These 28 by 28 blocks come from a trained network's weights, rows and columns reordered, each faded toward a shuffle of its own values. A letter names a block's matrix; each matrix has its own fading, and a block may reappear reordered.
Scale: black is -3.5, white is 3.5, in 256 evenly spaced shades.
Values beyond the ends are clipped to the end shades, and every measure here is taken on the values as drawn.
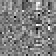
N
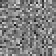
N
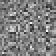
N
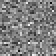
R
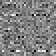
R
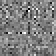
R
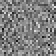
N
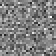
R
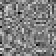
N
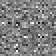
R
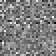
R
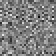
R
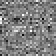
R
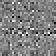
R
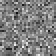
R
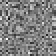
N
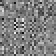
N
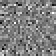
R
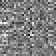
R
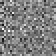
N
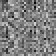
N
